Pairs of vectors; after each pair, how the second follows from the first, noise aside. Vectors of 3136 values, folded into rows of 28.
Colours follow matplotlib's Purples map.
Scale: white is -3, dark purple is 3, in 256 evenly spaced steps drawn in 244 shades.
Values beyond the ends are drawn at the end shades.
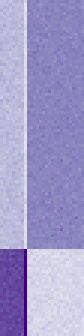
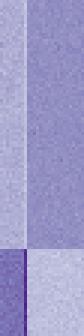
shrunk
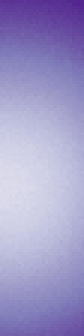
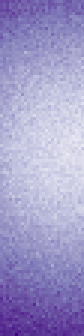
reversed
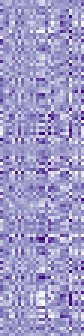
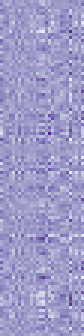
shrunk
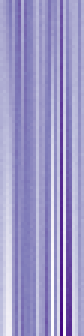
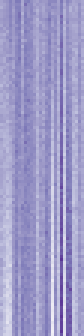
shrunk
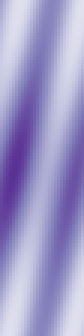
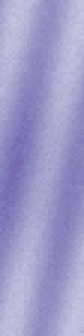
shrunk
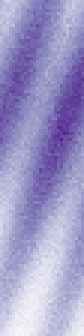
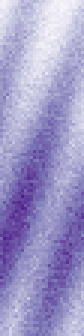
reversed
